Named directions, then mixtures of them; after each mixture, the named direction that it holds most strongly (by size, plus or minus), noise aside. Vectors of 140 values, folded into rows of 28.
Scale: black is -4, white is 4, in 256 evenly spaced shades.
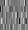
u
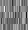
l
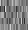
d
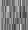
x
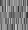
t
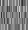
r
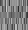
t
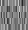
r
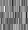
l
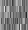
x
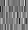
u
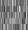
l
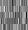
l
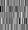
u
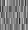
u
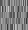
t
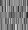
t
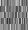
d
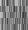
x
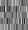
d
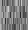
x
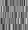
u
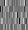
u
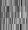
x
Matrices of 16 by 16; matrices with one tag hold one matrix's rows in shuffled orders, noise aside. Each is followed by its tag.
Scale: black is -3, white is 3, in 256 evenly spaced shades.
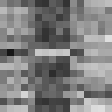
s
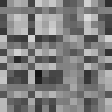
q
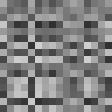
q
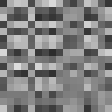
q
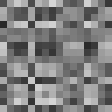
q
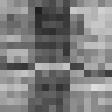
s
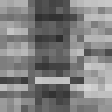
s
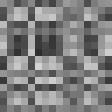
q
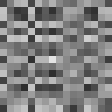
q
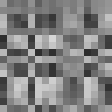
q
